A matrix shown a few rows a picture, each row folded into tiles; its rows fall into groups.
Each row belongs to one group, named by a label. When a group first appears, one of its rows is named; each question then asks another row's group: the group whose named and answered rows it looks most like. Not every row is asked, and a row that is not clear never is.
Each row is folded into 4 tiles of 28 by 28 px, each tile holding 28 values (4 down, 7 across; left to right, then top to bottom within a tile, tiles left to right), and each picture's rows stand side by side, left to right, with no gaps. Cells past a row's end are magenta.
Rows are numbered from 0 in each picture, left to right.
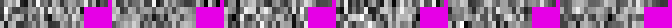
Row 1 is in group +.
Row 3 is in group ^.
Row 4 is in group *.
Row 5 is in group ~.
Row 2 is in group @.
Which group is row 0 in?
*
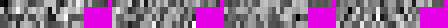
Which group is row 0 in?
~
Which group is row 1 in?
@
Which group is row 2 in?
~
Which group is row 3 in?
*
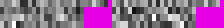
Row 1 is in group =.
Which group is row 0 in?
*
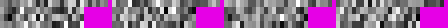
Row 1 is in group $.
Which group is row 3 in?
@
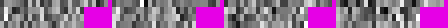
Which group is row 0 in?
*
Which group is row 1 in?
@
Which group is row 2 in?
@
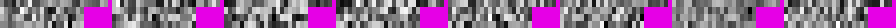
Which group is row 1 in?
+
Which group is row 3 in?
^
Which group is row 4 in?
*
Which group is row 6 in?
$
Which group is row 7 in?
^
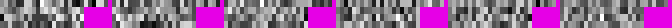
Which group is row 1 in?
+
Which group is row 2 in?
@
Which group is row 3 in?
=
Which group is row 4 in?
=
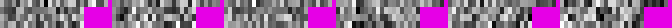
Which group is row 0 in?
=
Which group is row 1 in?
=
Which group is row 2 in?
=
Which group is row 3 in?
*
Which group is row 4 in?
@
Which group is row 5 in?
^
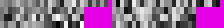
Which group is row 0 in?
=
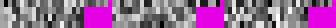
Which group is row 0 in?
^
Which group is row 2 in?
^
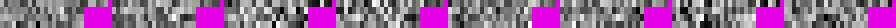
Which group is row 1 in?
~
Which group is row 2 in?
^
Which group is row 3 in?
^
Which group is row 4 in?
@
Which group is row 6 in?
+
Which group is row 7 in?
+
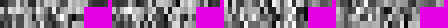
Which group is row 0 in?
~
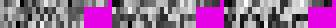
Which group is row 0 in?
$
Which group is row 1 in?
~
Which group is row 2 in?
~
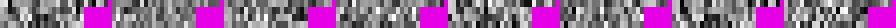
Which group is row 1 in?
*
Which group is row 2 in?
$
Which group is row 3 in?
@
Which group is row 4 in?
+
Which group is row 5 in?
*
